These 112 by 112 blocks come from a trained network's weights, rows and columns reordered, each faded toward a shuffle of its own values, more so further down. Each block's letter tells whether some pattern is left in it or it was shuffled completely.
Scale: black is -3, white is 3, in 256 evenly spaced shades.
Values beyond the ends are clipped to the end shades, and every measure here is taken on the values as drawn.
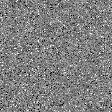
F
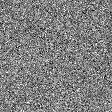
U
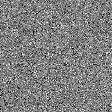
F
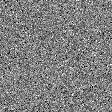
U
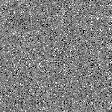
F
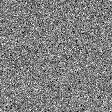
U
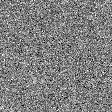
U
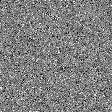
U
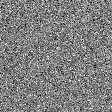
U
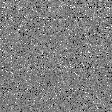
F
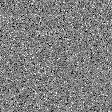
U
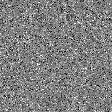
F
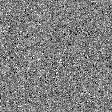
F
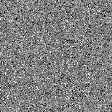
F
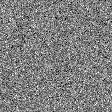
U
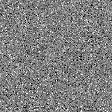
F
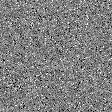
U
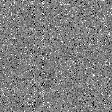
F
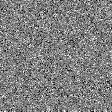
F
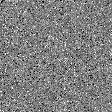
F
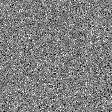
F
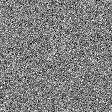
U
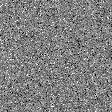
U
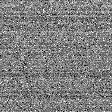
F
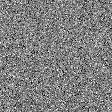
F
